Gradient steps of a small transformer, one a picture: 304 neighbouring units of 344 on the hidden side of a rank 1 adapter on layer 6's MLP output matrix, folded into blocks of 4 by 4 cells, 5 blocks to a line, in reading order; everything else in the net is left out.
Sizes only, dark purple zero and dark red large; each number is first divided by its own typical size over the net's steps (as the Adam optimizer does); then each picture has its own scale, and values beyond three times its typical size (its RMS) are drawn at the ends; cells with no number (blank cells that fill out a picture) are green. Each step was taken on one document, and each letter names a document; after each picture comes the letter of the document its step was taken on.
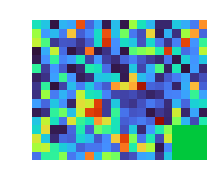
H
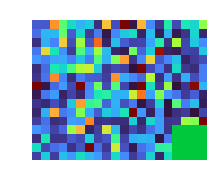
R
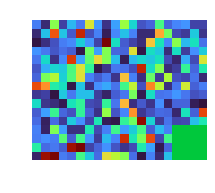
R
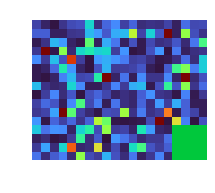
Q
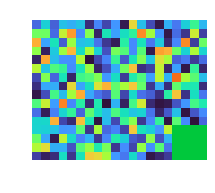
H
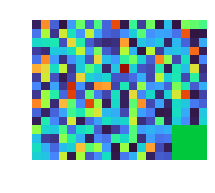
H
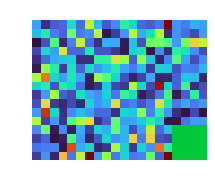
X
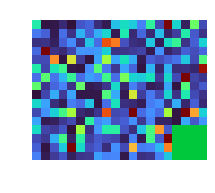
Q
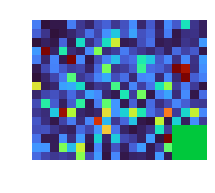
Q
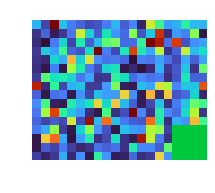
R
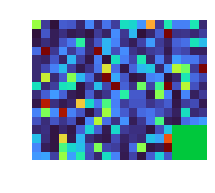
Q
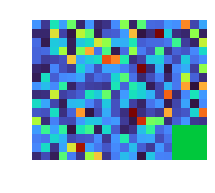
R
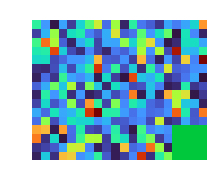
H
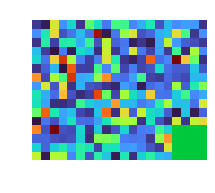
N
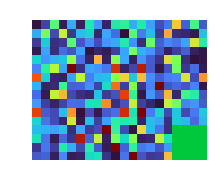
N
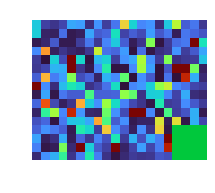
Q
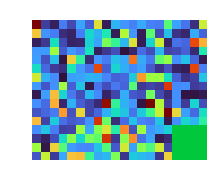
X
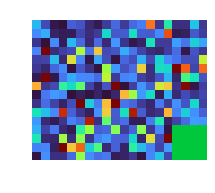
Q
